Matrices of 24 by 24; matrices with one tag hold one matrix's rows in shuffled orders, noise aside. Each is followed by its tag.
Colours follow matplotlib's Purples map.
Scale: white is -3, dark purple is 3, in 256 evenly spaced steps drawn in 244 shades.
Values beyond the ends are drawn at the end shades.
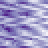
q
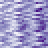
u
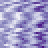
u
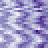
u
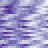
q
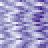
u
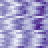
u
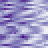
q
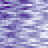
q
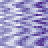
u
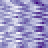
u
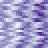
u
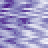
q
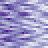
q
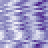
u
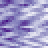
q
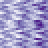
u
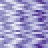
u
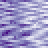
q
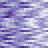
q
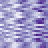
u
